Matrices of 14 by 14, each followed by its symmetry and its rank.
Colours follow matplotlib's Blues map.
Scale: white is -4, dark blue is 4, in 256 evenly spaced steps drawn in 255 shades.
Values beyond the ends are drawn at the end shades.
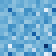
symmetric, rank three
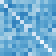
symmetric, full rank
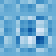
symmetric, rank one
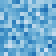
antisymmetric, full rank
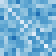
symmetric, full rank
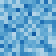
symmetric, full rank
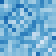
symmetric, full rank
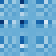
symmetric, rank one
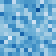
antisymmetric, full rank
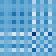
symmetric, rank one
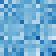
symmetric, rank three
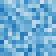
antisymmetric, full rank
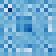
symmetric, rank three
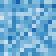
antisymmetric, full rank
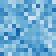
antisymmetric, full rank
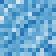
symmetric, full rank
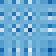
symmetric, rank one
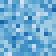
antisymmetric, full rank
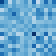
symmetric, rank three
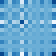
symmetric, rank one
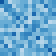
symmetric, full rank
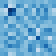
symmetric, rank three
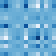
symmetric, rank one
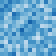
symmetric, full rank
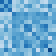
symmetric, rank three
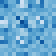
symmetric, rank three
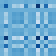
symmetric, rank one
